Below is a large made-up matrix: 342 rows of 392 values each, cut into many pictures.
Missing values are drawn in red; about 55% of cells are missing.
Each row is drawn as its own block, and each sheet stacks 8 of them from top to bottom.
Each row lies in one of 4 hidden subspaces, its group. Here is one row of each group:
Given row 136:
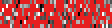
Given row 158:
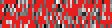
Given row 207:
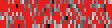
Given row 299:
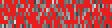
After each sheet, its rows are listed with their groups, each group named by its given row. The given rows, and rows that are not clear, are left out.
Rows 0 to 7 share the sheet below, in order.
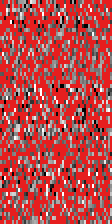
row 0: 299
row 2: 158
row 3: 299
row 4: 158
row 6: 207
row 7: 207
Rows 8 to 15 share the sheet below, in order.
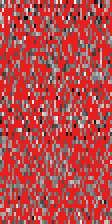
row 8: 299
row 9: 136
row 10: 299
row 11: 136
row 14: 299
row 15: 136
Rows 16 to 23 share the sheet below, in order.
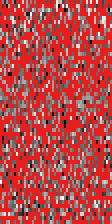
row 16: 158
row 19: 299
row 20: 299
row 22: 207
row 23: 299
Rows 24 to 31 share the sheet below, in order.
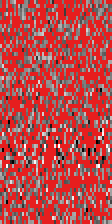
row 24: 299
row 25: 207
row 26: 136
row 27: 299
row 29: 158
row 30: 136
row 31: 207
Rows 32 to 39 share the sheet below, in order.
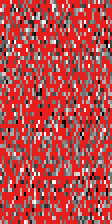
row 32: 136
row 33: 207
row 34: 158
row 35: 299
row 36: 299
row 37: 207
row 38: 207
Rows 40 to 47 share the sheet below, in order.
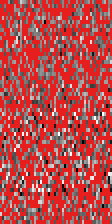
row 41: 136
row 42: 207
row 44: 299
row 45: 136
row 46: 299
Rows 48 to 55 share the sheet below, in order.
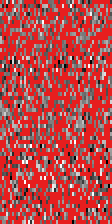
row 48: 136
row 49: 207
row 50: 158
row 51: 136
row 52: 207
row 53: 299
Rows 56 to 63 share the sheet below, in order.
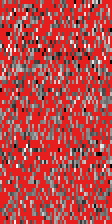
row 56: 207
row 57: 299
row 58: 207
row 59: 136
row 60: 158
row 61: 158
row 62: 299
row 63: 158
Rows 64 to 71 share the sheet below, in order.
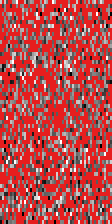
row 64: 207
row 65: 207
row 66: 207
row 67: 136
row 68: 207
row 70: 299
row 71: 136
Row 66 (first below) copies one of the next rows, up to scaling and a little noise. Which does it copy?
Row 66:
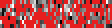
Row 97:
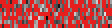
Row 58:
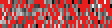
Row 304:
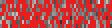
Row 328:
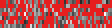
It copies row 304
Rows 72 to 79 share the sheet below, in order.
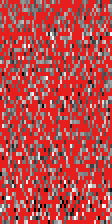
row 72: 299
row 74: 136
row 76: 207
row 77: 136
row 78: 136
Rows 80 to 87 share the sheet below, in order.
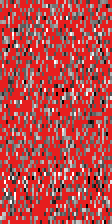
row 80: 207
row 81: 299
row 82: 207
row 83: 158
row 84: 299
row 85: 136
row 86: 158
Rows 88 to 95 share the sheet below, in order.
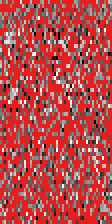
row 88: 207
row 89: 207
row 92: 158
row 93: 158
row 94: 158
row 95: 207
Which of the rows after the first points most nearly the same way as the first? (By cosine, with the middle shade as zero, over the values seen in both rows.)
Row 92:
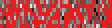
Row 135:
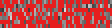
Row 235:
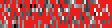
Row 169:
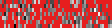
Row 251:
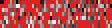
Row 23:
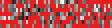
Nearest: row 251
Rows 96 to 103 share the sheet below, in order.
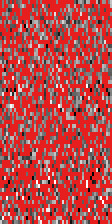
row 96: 207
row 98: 158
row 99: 158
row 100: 299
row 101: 207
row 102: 207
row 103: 136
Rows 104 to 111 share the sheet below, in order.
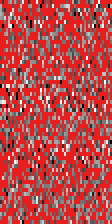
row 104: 136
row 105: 136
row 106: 158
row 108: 207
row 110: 158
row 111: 136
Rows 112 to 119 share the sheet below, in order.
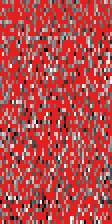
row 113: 136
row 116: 299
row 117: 136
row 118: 207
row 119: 136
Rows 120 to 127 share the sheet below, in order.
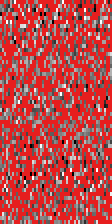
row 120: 299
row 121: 207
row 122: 158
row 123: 207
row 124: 136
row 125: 299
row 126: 158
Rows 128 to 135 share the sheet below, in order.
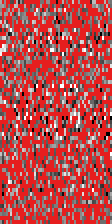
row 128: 158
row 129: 136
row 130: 158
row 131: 299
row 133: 136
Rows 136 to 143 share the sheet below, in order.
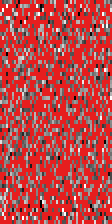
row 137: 158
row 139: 136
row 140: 299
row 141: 207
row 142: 299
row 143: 299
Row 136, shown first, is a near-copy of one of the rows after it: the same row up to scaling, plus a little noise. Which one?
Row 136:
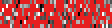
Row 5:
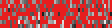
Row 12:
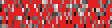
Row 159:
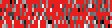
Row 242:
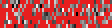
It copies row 242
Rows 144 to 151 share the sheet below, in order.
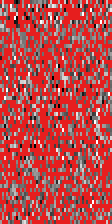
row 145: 158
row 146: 299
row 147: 158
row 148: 158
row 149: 158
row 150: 136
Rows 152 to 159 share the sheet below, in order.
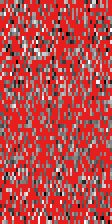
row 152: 158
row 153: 299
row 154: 207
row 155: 136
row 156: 136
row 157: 158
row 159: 136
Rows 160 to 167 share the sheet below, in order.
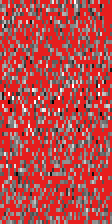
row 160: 299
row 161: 299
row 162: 158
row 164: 136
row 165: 158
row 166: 207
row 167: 207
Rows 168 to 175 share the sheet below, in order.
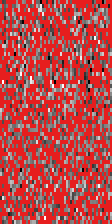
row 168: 299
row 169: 158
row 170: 136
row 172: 158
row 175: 136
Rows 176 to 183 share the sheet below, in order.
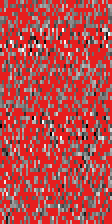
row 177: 299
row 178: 158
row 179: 158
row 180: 207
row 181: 136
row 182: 158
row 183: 299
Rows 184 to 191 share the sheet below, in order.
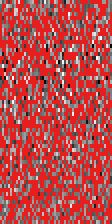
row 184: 136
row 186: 158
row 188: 158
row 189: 158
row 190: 299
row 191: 158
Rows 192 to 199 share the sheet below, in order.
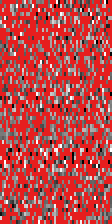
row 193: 158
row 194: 299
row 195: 299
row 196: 136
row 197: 136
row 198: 299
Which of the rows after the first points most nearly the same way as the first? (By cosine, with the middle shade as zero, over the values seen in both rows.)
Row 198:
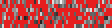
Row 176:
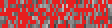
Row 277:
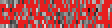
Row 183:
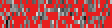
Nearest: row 183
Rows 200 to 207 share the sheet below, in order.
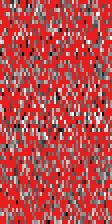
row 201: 136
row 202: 158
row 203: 158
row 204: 207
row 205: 207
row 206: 158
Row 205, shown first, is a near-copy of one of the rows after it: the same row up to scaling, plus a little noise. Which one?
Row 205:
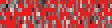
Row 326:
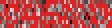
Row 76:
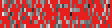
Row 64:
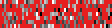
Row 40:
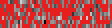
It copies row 326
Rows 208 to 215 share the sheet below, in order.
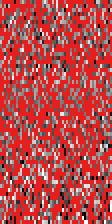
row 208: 158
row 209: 299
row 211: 207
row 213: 299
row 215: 299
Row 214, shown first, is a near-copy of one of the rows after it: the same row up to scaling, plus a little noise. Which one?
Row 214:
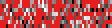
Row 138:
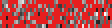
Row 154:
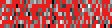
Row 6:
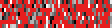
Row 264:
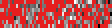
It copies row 138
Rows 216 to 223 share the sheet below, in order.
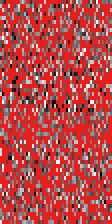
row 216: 158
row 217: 136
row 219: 207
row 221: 207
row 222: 299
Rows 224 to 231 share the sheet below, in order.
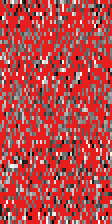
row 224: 136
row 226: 299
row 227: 299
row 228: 136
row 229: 207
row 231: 207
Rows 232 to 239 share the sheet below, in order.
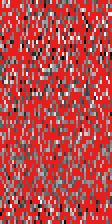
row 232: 136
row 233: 207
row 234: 299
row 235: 158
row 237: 158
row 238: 158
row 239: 136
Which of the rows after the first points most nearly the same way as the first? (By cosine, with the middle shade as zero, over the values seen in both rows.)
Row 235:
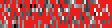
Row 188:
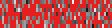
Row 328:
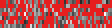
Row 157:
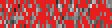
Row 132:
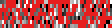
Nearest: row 188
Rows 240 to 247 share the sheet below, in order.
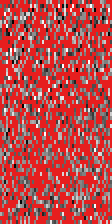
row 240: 158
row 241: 299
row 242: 136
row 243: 136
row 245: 158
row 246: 158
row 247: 158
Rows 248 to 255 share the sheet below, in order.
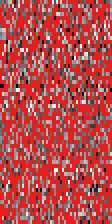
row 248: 158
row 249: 299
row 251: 207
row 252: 207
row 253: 158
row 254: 207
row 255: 136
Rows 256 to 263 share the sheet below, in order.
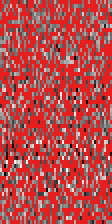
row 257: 158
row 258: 299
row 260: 299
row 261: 299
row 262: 136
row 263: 136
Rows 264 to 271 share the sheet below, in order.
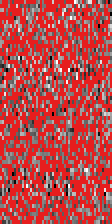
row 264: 207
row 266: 136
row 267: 136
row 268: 207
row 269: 136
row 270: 207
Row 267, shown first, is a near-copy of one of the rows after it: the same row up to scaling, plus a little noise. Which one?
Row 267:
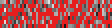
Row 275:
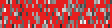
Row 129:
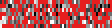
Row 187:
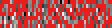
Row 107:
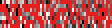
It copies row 275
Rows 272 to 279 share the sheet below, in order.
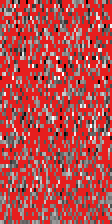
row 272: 158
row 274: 158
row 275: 136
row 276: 136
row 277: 158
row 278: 299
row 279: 158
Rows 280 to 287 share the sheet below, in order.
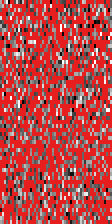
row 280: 136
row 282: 299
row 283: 136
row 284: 158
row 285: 158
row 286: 299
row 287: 136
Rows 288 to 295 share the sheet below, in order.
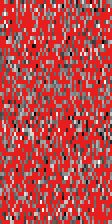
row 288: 158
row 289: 136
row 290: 158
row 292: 207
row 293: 136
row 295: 299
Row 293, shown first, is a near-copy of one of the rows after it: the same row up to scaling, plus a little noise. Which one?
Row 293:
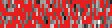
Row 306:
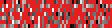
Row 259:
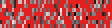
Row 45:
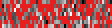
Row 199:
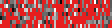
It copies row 45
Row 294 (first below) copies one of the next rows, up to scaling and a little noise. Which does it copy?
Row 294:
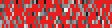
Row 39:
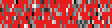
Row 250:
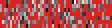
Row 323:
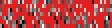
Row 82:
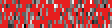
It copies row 39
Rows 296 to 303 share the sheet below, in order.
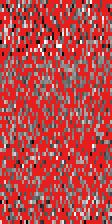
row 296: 158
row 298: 299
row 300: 158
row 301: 207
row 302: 158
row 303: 136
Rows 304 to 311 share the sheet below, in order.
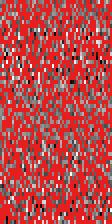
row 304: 207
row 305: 158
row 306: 136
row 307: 299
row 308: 207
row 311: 299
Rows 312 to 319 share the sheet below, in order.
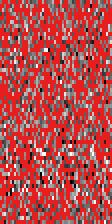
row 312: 158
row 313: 136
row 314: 158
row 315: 136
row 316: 158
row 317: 299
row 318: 299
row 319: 299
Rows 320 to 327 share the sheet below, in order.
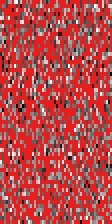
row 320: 299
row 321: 158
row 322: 136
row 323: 207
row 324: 136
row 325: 207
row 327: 136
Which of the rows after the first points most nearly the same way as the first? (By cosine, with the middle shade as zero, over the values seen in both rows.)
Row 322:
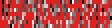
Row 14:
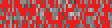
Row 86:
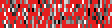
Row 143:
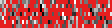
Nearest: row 14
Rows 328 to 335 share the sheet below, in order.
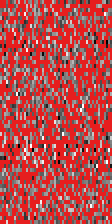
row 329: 207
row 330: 158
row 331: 136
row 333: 158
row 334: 158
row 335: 299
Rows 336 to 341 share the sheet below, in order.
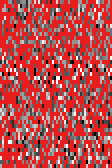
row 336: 158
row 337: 299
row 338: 136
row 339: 136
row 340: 207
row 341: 136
